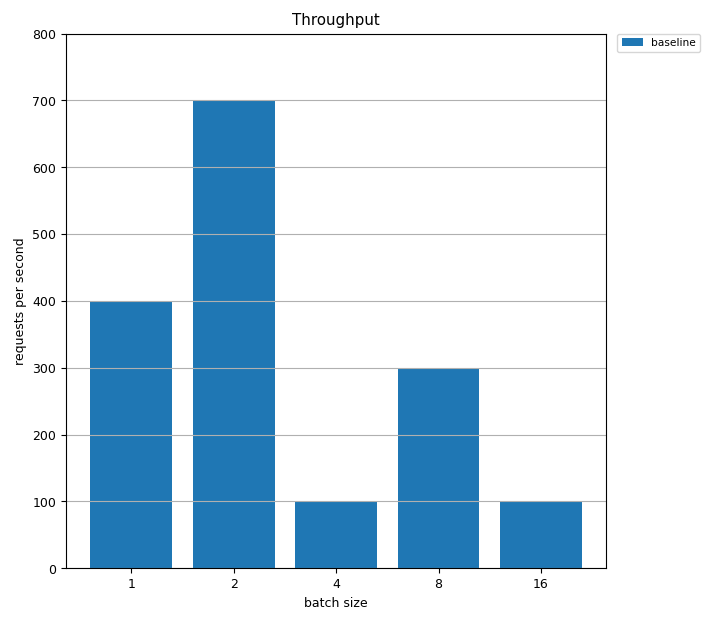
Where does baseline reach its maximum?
2
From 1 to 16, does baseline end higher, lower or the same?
lower
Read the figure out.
Title: Throughput
x-axis: batch size, ticks 1 2 4 8 16
y-axis: requests per second, ticks 0 100 200 300 400 500 600 700 800
Legend: baseline
Values:
baseline: 400 700 100 300 100
